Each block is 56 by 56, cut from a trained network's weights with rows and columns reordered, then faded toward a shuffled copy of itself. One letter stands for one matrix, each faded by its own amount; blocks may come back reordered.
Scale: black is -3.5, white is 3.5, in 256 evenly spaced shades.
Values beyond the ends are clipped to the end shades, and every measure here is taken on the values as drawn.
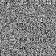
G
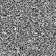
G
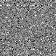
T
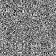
G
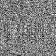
G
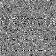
T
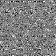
T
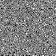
T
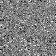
T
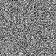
G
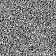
G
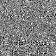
T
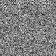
G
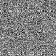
G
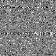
T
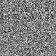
G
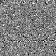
T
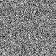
G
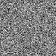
G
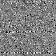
T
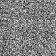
G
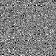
T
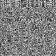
G
